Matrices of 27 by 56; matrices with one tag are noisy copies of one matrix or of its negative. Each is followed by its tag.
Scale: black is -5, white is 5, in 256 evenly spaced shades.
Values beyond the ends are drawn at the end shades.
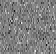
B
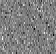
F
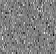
F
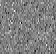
B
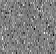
F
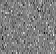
F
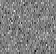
B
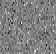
B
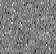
B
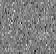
B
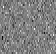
F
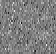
B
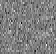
B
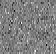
B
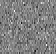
B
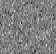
B
